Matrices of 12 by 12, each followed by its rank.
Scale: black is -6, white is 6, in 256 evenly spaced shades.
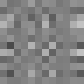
two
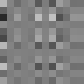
one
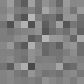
two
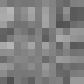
two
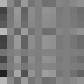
one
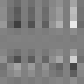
one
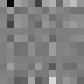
two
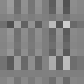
one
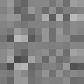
two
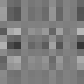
one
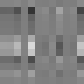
one
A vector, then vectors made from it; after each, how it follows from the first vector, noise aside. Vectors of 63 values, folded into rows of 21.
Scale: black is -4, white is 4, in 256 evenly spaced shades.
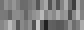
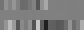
partly zeroed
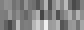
sign-scrambled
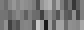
sign-scrambled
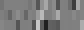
partly zeroed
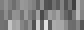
sign-scrambled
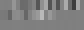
partly zeroed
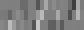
partly zeroed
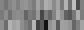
sign-scrambled
